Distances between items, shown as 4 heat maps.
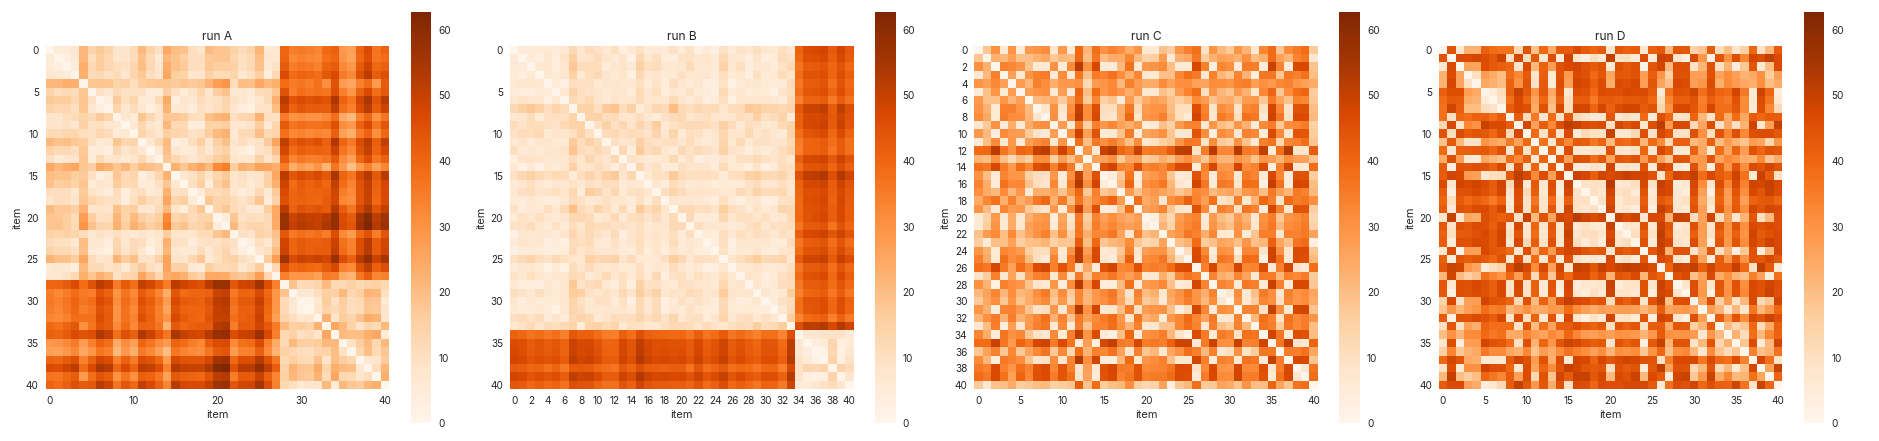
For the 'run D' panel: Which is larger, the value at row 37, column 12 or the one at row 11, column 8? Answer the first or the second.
the first
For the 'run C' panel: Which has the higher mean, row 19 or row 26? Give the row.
26
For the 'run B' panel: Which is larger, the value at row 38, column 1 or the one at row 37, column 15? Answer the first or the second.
the second
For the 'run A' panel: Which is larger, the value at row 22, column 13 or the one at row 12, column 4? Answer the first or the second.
the second
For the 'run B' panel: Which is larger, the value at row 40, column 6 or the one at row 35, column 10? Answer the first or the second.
the second
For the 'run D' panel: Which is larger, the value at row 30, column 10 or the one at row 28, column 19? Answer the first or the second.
the first
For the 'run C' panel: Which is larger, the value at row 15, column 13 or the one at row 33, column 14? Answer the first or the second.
the second
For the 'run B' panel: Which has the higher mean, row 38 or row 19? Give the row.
38
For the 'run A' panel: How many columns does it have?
41
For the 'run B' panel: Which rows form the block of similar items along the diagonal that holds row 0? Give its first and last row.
0 to 33
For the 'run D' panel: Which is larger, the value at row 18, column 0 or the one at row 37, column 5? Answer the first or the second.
the first
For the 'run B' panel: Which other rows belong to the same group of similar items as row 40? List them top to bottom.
34, 35, 36, 37, 38, 39
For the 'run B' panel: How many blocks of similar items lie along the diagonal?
2
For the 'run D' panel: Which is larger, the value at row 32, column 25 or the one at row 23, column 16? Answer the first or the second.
the second
